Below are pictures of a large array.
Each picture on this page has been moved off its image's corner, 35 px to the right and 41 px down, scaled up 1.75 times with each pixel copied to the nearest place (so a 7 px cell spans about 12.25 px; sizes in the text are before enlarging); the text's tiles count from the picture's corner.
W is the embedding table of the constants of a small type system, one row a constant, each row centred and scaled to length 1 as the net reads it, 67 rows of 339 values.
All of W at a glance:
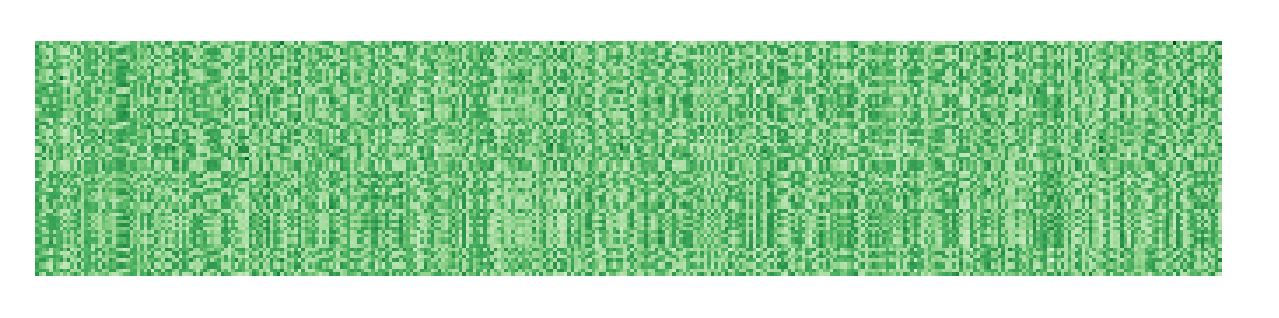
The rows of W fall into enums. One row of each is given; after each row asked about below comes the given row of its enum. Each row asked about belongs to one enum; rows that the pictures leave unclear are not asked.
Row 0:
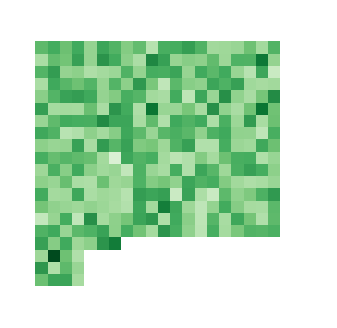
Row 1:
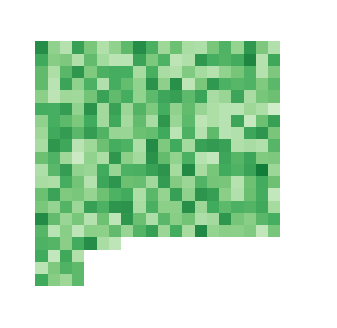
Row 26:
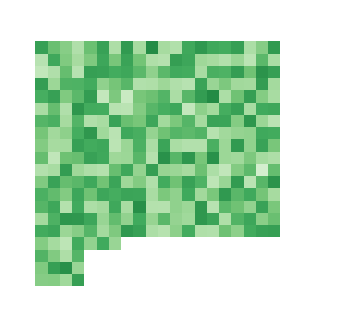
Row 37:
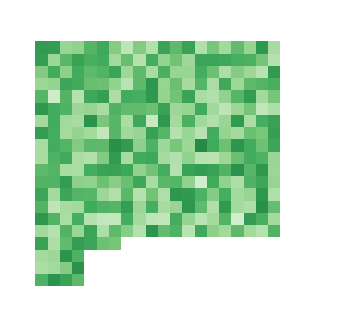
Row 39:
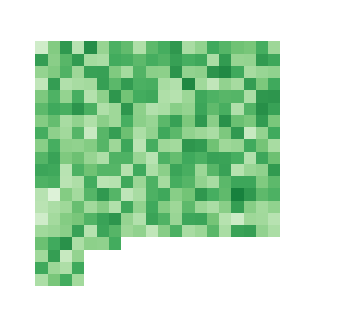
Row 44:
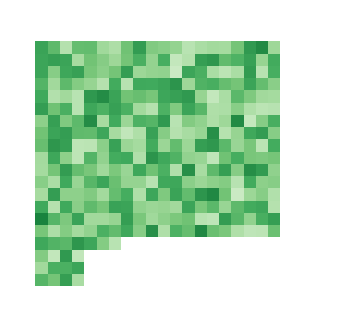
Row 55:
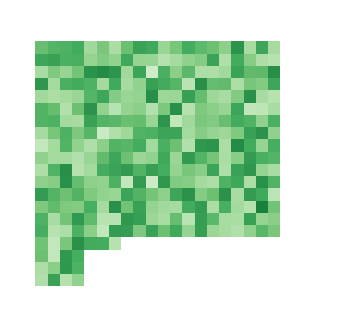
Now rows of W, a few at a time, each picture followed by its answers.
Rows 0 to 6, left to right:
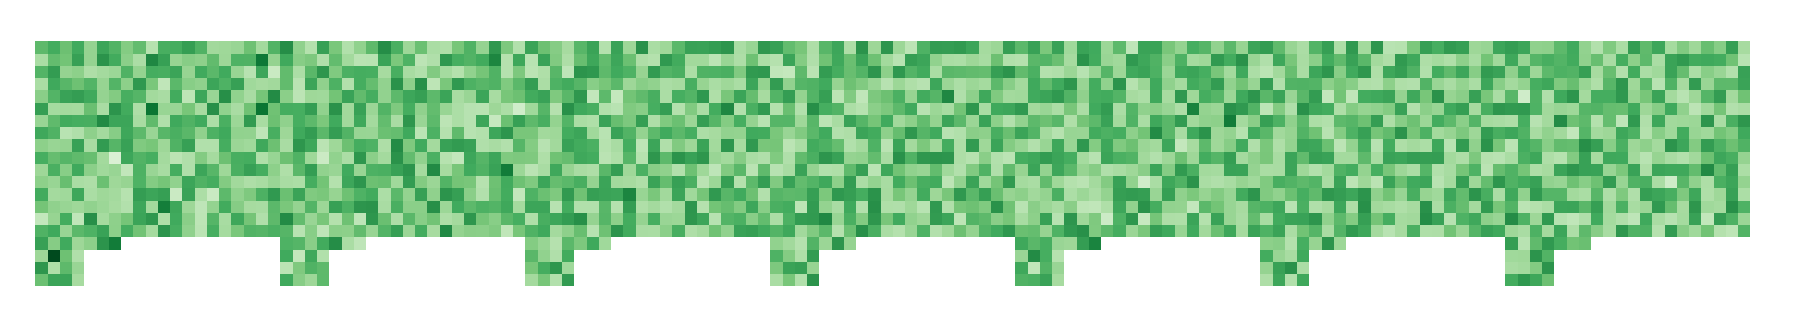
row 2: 26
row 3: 26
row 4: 0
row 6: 37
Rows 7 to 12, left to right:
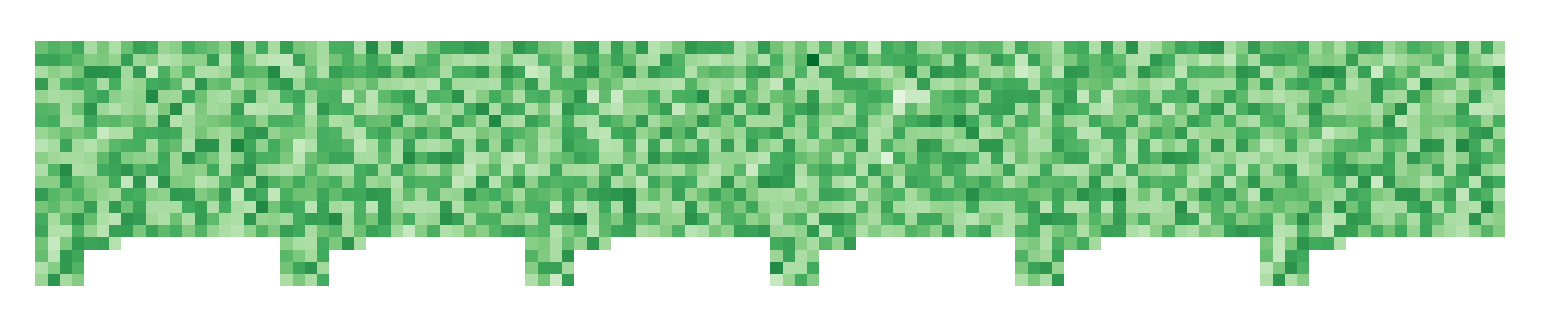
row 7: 55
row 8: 26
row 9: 26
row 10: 39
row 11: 26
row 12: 55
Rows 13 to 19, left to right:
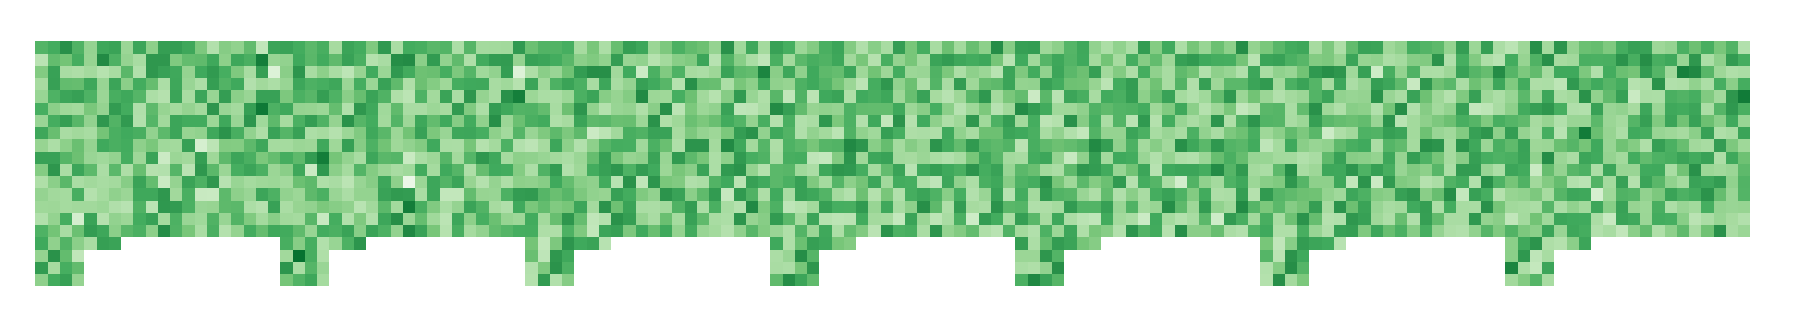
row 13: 0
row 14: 0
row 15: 55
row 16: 37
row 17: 37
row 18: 55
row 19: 39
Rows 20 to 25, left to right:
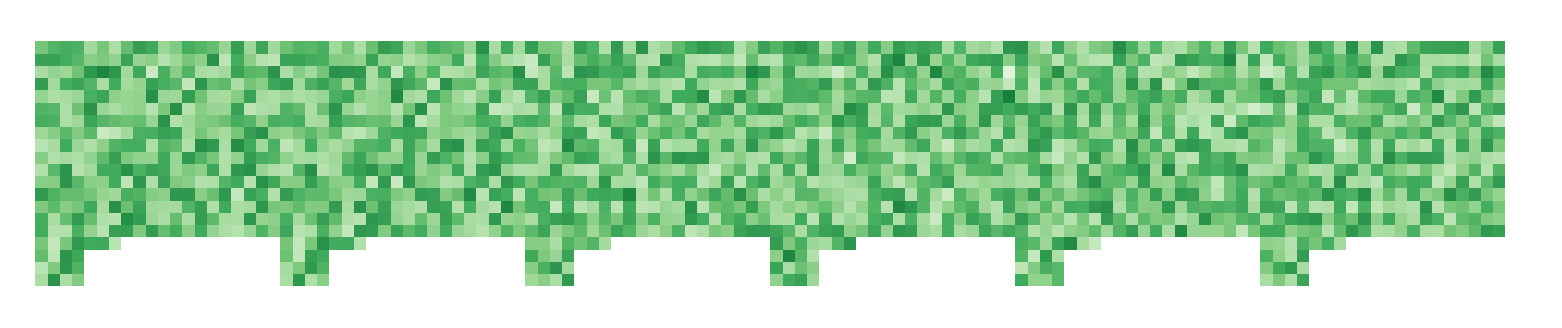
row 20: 55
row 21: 55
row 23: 0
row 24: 1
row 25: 26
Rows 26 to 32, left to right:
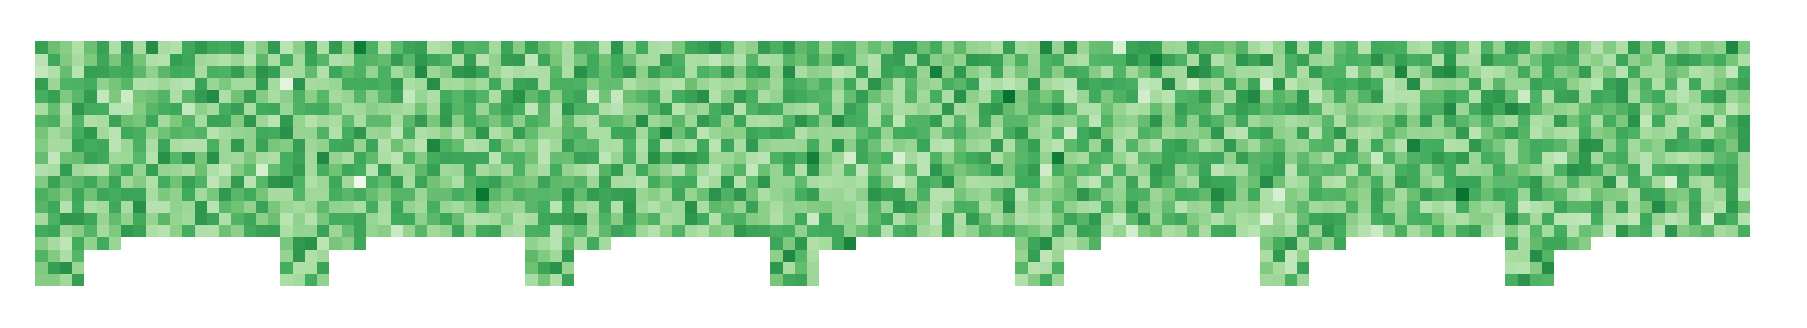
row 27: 39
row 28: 26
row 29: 0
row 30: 39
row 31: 39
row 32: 37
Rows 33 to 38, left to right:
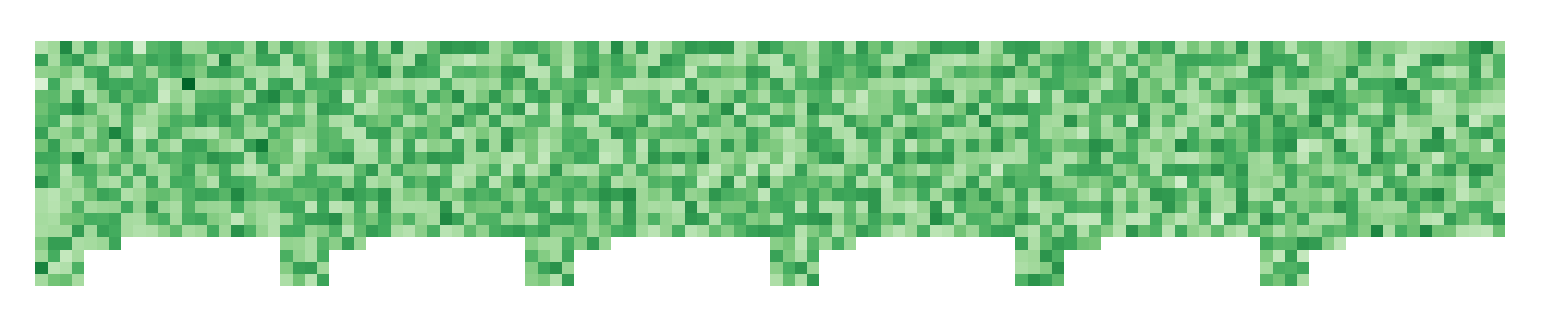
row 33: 39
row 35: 26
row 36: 26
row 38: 44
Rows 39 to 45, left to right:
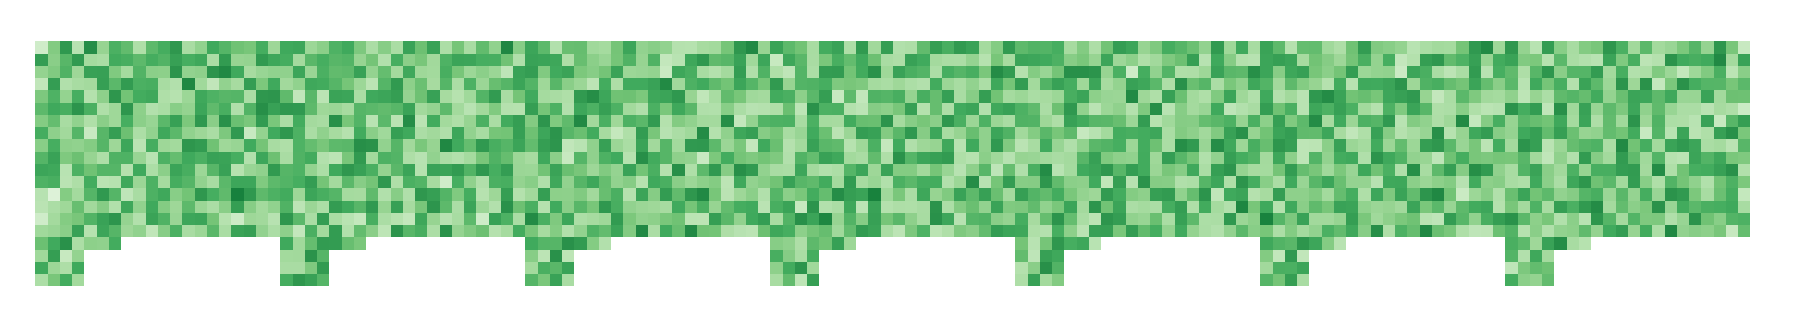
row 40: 37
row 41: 44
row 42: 26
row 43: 55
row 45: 1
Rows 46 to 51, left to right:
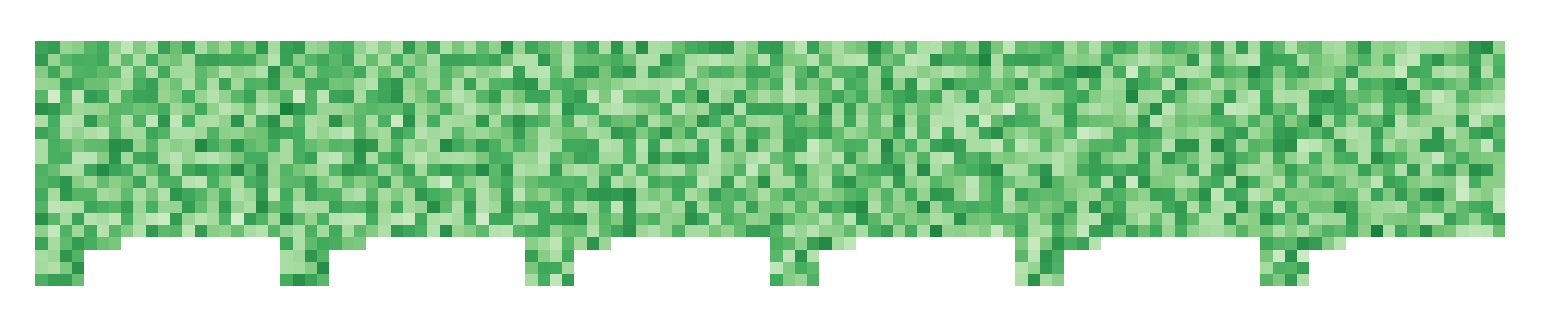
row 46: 37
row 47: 37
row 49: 1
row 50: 55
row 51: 44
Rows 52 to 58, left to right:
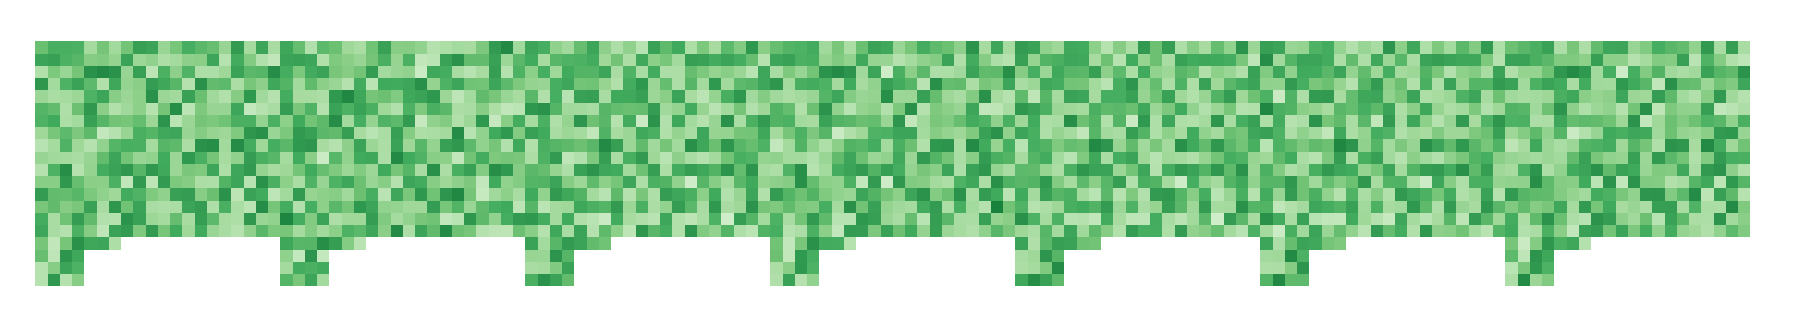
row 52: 55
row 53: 44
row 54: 37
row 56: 37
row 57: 37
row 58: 55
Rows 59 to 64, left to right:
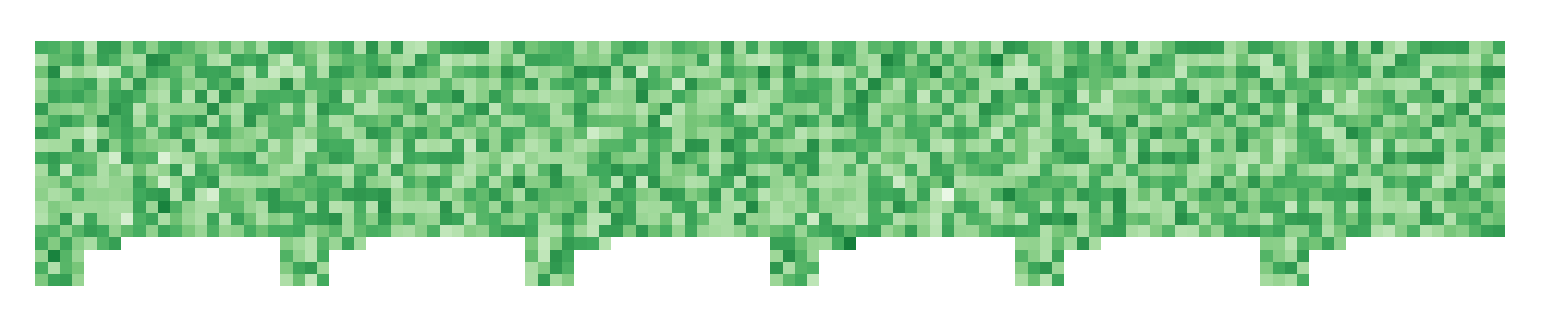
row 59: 0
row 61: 55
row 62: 0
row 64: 26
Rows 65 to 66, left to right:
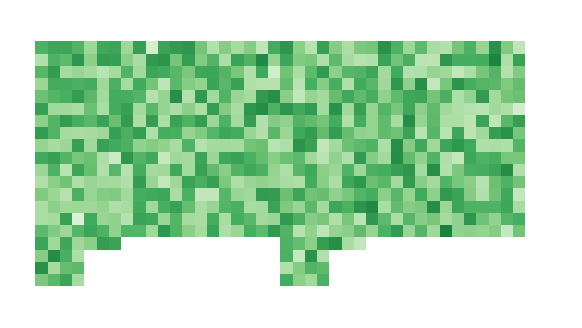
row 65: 0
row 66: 1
